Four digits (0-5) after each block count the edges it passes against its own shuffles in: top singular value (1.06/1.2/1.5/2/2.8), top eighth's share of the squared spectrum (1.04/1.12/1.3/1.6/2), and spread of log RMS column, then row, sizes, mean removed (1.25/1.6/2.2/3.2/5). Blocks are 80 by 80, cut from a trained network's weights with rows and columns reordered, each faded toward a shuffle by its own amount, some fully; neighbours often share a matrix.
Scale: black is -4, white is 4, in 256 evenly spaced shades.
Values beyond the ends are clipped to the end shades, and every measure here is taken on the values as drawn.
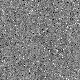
0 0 0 0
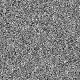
2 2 0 0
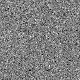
0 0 0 0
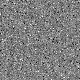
0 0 0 0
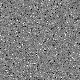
0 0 0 0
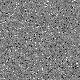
0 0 0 0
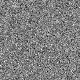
2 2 0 1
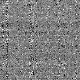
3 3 3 0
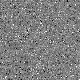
1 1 0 0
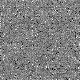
1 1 2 0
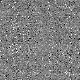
1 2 2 0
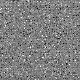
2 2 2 0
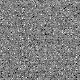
2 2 2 0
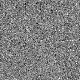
2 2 1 0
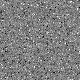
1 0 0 0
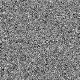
2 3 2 1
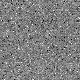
1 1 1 0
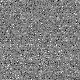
2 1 1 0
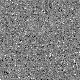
1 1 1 0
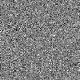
2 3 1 2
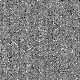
2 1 0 0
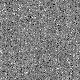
1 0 0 0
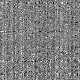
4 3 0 3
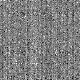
3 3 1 2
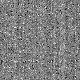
2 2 0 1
